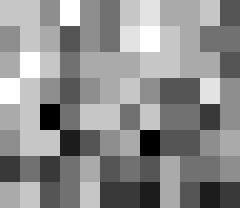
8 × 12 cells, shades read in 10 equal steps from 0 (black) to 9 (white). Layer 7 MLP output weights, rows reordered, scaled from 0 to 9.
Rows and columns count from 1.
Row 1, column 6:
4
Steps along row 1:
same down up down down up up down same up down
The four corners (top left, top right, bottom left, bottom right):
7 3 6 2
